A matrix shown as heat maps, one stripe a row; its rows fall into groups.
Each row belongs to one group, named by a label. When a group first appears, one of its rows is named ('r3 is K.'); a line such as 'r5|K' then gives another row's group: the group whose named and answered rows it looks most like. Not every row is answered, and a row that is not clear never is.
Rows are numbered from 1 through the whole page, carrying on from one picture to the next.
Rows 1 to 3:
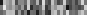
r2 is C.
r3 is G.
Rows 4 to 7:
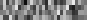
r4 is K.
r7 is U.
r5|C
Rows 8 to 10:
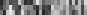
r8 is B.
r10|G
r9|G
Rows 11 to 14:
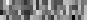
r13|B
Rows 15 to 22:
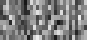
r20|K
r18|G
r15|B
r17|B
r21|C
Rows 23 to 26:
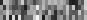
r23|C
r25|K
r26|B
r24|B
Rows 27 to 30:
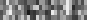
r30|C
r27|G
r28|U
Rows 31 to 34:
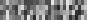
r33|B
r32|U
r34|C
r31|G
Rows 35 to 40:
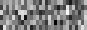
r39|K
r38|C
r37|U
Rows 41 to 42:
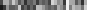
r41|G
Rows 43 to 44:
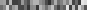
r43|U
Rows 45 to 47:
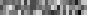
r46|G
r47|B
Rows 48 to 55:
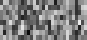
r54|U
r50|C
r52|G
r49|U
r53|U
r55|K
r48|K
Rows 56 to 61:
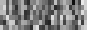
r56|U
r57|U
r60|G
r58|U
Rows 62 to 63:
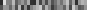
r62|C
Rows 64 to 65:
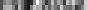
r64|B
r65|B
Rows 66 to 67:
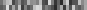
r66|K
